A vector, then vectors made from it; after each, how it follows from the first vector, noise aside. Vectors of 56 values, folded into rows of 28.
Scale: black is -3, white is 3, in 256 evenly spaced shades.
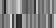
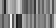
copied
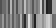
wrapped around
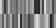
reversed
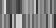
negated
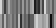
reversed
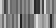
reversed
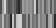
negated
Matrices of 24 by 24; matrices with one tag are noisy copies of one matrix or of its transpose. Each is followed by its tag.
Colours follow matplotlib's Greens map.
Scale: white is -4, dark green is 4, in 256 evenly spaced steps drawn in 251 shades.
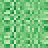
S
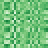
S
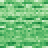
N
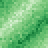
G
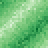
G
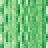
N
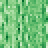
N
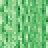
N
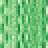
N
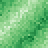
G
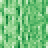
N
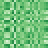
S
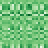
S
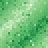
G
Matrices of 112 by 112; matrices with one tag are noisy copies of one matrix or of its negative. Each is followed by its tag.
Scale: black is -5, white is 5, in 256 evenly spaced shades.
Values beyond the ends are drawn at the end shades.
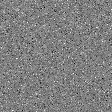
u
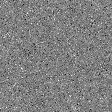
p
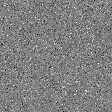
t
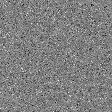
p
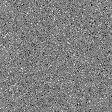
p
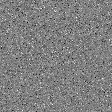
u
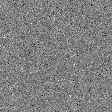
p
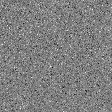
t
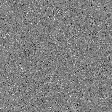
p
